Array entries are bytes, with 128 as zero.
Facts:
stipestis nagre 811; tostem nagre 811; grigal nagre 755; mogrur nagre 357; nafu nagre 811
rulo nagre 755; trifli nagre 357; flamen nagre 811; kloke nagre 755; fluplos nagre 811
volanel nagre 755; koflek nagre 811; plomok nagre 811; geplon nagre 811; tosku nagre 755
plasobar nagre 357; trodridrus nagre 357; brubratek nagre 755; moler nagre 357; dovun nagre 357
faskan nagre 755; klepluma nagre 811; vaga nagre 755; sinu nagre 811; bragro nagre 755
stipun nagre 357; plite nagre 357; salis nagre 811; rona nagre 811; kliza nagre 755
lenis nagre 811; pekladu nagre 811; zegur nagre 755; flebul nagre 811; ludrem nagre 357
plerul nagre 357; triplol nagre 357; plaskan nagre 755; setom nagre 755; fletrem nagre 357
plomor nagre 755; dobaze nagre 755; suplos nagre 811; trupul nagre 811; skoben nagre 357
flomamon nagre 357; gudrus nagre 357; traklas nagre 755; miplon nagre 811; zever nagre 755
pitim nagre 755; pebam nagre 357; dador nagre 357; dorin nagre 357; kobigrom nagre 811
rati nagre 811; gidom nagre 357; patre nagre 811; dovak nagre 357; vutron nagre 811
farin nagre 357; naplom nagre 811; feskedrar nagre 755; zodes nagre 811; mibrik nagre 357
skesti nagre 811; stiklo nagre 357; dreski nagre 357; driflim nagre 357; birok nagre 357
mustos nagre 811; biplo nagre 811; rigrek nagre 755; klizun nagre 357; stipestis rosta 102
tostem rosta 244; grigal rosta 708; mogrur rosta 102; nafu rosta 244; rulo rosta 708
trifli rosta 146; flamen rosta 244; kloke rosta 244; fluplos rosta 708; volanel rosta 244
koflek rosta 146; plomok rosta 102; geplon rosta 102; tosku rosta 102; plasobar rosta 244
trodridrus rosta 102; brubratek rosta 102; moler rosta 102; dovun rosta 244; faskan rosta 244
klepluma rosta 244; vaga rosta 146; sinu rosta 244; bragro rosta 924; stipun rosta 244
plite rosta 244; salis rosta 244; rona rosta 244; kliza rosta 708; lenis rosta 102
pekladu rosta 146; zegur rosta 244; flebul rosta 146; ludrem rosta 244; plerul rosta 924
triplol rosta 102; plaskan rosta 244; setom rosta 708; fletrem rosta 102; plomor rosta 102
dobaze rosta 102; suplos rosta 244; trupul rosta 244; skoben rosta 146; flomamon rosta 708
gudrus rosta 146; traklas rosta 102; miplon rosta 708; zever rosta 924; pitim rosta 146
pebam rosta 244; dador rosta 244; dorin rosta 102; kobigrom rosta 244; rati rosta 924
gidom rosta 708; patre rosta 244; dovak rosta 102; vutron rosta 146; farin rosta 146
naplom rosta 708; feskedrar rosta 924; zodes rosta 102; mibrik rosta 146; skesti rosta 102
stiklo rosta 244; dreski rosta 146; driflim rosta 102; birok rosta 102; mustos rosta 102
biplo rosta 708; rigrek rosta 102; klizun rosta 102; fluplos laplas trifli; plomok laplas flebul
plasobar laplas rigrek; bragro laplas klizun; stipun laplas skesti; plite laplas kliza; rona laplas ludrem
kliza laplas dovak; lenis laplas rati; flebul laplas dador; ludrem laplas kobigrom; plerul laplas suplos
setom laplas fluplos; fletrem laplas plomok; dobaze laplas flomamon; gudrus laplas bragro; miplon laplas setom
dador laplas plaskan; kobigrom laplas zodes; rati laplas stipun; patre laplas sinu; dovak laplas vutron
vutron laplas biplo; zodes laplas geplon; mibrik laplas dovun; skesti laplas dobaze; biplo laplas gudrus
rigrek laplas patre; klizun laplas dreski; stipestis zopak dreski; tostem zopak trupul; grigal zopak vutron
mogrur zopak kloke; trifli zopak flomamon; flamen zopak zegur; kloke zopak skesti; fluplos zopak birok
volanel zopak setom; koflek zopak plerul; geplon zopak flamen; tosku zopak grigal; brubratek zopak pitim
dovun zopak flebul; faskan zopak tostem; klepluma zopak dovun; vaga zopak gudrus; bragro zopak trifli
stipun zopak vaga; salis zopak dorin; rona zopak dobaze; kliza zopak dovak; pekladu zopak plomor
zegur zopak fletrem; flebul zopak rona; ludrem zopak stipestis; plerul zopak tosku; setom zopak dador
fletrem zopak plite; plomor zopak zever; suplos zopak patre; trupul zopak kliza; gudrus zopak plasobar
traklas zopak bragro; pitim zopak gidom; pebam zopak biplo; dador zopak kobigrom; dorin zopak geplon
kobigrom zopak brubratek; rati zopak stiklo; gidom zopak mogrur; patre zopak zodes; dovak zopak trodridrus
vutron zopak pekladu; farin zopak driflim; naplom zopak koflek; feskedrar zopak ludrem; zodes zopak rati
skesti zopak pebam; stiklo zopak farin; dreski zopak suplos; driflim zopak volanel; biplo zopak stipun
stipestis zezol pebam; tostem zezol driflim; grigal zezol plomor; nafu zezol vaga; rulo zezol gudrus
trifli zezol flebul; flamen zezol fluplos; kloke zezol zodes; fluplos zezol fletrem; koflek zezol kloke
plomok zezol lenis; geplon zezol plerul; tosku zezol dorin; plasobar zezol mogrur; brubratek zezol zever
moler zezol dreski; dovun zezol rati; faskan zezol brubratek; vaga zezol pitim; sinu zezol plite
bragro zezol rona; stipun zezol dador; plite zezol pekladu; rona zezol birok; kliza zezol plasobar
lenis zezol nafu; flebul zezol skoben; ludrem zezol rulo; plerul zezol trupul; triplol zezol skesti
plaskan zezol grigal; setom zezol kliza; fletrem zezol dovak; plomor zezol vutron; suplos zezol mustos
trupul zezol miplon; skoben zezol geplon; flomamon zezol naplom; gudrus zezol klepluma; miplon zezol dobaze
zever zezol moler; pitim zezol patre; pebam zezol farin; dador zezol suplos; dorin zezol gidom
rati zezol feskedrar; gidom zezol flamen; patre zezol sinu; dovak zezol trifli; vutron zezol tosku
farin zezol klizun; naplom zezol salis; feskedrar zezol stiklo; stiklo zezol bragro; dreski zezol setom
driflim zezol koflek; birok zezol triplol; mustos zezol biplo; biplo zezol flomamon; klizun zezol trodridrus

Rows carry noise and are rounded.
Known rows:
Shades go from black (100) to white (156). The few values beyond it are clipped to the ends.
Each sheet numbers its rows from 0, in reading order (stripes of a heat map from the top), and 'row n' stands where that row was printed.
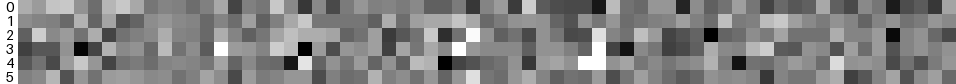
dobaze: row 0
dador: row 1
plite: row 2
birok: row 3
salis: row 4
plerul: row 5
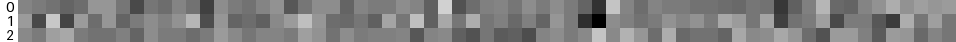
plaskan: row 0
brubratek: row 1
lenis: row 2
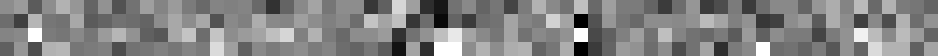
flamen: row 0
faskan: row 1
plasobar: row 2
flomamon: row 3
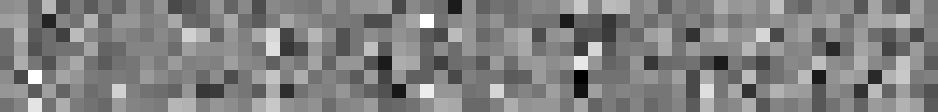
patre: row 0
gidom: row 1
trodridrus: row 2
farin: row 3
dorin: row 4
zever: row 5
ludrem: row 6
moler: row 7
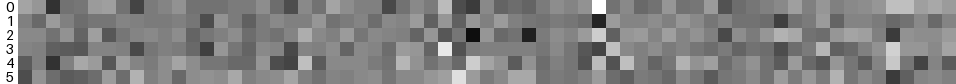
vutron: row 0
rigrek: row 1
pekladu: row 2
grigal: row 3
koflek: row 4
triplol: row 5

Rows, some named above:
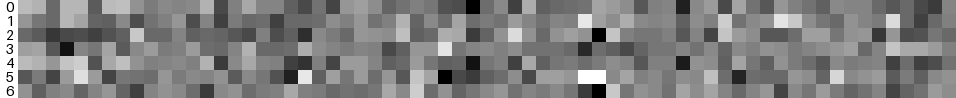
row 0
flebul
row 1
suplos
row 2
feskedrar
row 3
gidom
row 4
flebul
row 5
salis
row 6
volanel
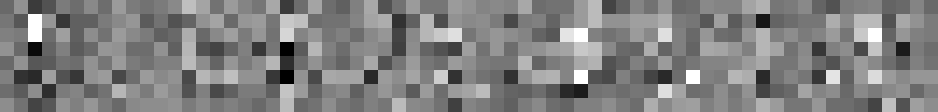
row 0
klizun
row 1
vaga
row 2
stipun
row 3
stipestis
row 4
klizun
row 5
fluplos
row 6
kloke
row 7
kobigrom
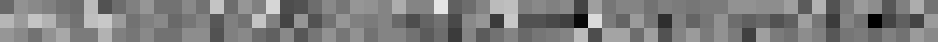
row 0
stiklo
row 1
dobaze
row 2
miplon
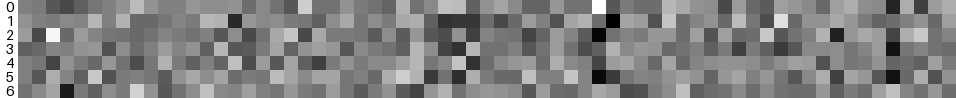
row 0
skesti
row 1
trupul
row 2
zever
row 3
zegur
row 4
rati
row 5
kliza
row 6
pebam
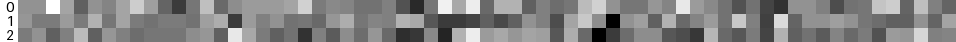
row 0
gudrus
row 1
trupul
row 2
trifli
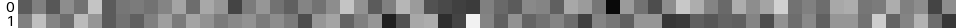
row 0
tostem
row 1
fletrem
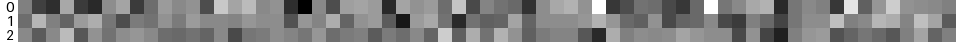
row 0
fluplos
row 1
dorin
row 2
rulo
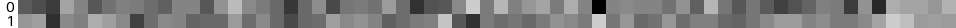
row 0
traklas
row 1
vutron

